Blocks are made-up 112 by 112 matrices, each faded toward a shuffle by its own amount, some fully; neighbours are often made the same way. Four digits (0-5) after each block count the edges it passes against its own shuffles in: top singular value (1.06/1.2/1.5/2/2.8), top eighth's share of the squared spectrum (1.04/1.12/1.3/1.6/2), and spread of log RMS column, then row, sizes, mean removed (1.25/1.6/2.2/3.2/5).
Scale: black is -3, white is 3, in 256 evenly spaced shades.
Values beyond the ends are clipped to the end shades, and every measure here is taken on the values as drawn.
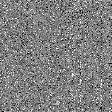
1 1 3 0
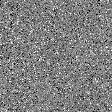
0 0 1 0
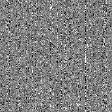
2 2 4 0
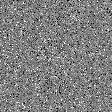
0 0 0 0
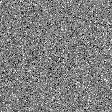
2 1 0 0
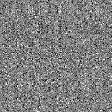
4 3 2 2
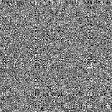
4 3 2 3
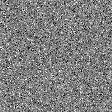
2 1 0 0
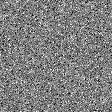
1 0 0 0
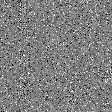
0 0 1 0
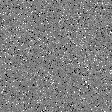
0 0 0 0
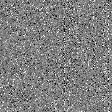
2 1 2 0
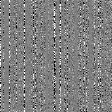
3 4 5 0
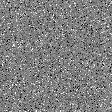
0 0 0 0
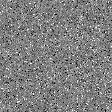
0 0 1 0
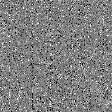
1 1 2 0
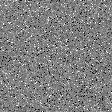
0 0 0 0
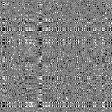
5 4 3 4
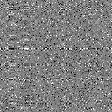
4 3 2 2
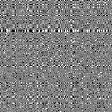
5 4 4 4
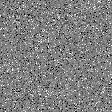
3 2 0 0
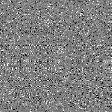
4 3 1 2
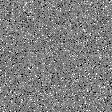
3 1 0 0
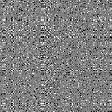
5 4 3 3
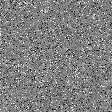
2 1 0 0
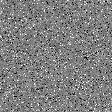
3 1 0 0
